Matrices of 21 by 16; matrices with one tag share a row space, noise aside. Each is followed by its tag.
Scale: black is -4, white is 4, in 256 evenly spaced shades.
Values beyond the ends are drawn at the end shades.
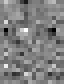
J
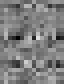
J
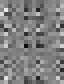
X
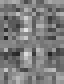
J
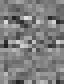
J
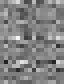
J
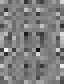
X
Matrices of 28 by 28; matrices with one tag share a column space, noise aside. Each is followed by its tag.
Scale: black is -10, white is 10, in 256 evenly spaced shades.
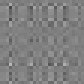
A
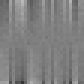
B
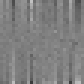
B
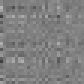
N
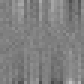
B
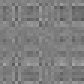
A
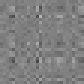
N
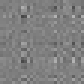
N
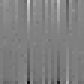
B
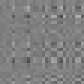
N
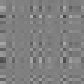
N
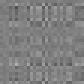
A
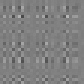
N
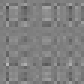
A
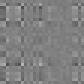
A
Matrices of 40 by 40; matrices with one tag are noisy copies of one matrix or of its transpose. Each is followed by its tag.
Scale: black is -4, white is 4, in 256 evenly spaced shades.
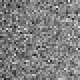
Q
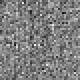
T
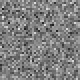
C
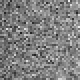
Q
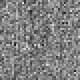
T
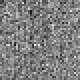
T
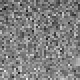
Q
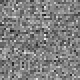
T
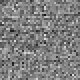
T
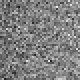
Q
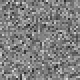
C
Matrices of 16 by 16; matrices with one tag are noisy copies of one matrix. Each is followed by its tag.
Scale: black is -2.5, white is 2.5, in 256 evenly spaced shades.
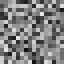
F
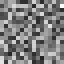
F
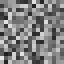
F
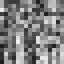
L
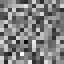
F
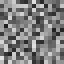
F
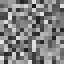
F
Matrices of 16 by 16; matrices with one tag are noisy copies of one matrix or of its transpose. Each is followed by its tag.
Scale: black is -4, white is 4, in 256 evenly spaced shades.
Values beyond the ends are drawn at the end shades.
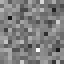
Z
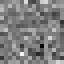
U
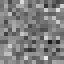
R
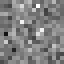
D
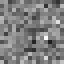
R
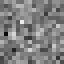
D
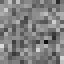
U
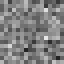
R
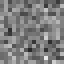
R
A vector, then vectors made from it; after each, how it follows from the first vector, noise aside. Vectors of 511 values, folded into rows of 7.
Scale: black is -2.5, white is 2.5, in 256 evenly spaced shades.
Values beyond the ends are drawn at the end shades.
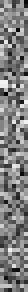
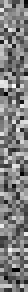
copied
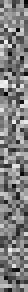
copied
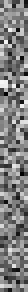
copied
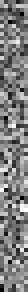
reversed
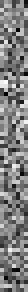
copied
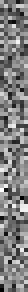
reversed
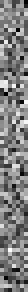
copied
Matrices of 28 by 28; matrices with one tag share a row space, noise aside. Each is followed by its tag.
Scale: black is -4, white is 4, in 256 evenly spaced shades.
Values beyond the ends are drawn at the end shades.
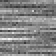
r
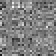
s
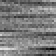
r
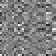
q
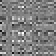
s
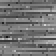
r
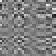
q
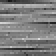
r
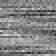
r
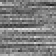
r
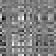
s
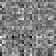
s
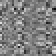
q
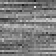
r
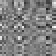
q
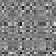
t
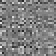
s
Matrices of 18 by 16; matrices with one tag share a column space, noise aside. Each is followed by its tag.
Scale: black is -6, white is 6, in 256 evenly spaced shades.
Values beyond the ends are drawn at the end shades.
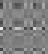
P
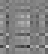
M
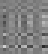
M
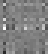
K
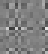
P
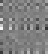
K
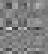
P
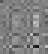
M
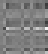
P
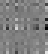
K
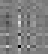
M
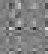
P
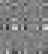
K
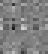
K
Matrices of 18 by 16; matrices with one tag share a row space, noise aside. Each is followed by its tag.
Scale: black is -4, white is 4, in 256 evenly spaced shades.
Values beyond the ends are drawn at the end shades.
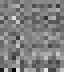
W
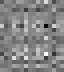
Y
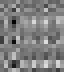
W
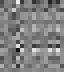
W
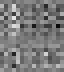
W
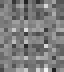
Y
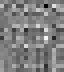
Y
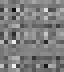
W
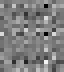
Y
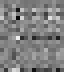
W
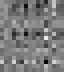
Y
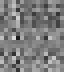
W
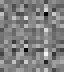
Y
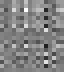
Y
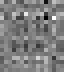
Y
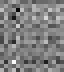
W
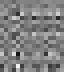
W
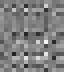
Y
